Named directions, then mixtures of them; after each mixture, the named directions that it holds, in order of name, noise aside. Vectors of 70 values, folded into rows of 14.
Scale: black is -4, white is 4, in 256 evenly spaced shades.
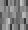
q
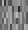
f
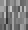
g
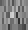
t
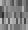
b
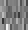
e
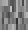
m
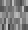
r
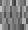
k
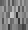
t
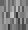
t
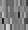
e, f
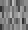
e, k, r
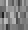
b, e, t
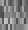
b, f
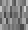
k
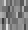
e, m, r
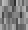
k, m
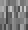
g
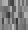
m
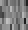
b, q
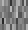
e, f, m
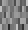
f, k, r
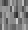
m, r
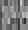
e, q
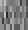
b, e, g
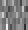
e, r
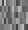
f, k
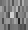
t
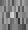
t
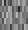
f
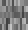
q, r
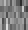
b, e, r
